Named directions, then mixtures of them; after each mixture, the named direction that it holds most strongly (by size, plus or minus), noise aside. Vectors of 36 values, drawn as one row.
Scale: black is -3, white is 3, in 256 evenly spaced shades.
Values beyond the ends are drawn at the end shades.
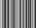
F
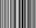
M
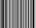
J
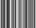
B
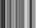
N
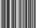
B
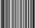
J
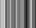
N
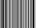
J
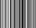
M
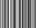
M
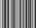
F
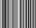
F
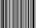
J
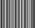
F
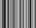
F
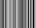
J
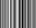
M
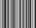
F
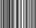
M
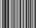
F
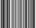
B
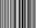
M
